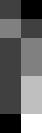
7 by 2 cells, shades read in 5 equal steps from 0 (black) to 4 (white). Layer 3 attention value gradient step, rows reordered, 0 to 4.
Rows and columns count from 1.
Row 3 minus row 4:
0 0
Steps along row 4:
up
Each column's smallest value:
0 0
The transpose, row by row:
1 2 1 1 1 1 0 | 0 1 2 2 3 3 4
